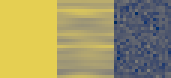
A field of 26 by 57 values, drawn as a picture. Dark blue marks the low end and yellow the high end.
It is made of 1 by 3 panels. Panel 1,1: very high, flat. Panel 1,2: high, streaked across. Panel 1,3: low, fine-grained.
